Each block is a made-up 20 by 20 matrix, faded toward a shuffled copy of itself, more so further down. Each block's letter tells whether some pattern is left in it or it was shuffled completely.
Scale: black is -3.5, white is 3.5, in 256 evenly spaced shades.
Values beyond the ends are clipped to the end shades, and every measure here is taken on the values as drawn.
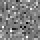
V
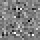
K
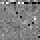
K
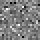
V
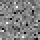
V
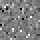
V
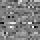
K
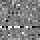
K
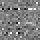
K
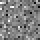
V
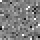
V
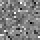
V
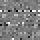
K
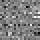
K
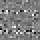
K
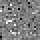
V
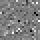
V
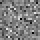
V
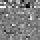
K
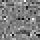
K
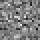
K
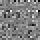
K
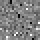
V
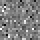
V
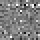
K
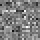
K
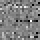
K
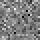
V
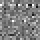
K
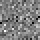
V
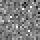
V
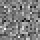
K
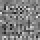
K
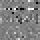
K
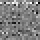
K
